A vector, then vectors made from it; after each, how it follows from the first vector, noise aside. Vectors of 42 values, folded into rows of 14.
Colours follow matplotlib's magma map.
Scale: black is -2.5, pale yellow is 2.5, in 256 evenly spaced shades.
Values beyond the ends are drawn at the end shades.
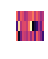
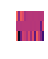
partly zeroed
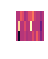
partly zeroed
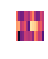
sign-scrambled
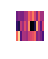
sign-scrambled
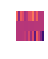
partly zeroed
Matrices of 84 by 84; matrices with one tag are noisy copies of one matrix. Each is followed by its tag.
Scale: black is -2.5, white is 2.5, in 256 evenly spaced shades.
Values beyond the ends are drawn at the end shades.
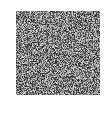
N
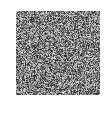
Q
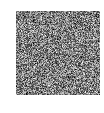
N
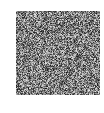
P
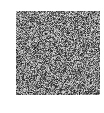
Q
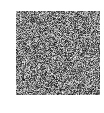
Q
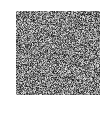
N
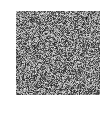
Q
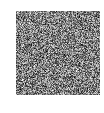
N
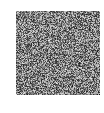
N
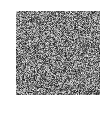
Q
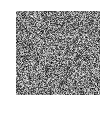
P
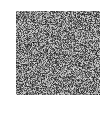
N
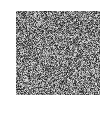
P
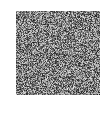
N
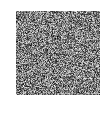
N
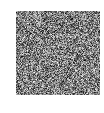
P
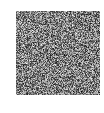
N
